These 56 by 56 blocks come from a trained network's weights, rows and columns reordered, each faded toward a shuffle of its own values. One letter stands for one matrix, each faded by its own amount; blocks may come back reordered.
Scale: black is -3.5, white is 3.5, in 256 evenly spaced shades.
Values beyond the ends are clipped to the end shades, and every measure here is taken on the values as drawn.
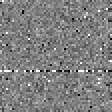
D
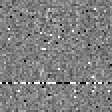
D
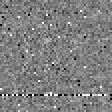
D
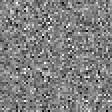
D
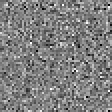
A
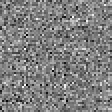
A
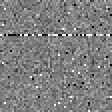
D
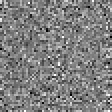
D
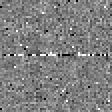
D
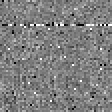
D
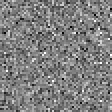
A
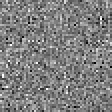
A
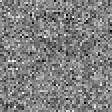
A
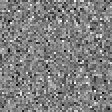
A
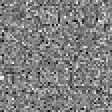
D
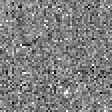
A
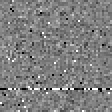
D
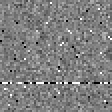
D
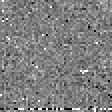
D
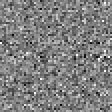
A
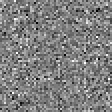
A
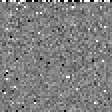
D
